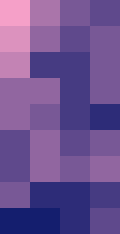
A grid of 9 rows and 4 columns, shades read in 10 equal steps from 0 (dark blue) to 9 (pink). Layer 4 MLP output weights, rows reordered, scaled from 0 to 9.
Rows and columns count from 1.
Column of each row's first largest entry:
1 1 1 1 1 2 2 1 4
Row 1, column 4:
3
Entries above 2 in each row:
4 4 2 3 2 4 4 1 1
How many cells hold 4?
8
